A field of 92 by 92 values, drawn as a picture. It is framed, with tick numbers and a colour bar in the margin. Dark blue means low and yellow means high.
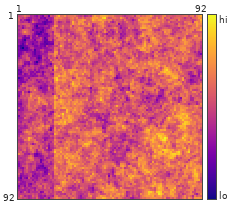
Mirror symmetry: none. Ninth with the highest average: bottom right. Grain: blotchy. Seam: vertical, 20% of the way across, the right part higher. Ninth with the lowest average: top left.
